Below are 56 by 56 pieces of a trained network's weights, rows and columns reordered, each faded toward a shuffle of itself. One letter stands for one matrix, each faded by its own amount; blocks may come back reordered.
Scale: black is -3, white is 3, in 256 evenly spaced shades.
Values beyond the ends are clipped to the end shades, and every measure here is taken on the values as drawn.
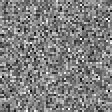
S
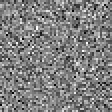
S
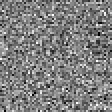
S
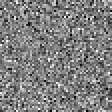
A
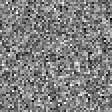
A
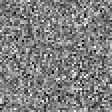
A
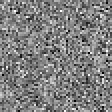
S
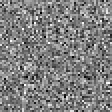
S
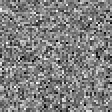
A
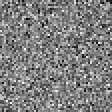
A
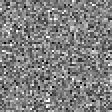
A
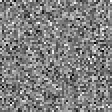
S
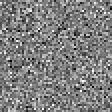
A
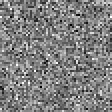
A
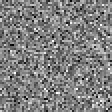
A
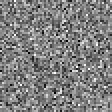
A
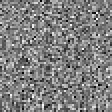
S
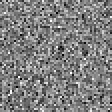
A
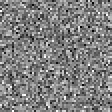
A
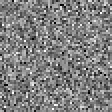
A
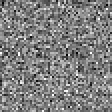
S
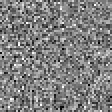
S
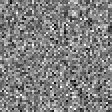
S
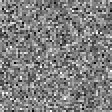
A
